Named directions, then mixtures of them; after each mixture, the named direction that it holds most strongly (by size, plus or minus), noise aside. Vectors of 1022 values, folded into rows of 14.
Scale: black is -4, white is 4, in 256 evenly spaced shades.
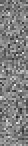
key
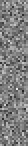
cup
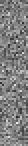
key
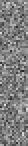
cup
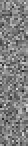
cup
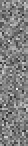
cup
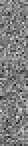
key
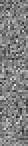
key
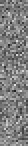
key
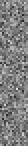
cup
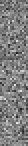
key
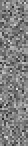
cup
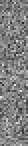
key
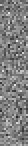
key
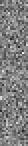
key
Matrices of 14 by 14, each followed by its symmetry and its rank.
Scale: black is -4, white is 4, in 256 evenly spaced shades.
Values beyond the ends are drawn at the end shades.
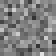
antisymmetric, full rank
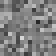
antisymmetric, full rank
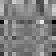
neither, rank two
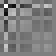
symmetric, rank one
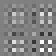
symmetric, rank one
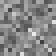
symmetric, full rank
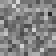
neither, full rank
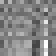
neither, rank two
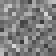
symmetric, full rank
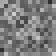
symmetric, full rank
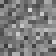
neither, full rank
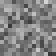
neither, full rank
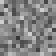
neither, full rank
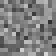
antisymmetric, full rank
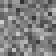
antisymmetric, full rank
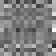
neither, rank two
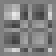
symmetric, rank one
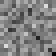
symmetric, full rank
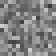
neither, full rank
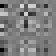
neither, rank two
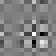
symmetric, rank one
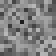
symmetric, full rank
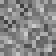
symmetric, full rank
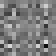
neither, rank two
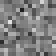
antisymmetric, full rank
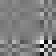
symmetric, rank one
